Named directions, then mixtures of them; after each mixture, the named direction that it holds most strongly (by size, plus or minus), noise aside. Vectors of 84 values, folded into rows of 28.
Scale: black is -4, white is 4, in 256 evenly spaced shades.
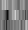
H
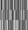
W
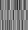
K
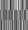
K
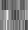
H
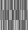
W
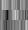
H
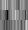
H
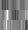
H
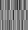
K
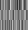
K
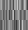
K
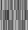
W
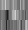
H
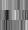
H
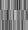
K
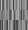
W
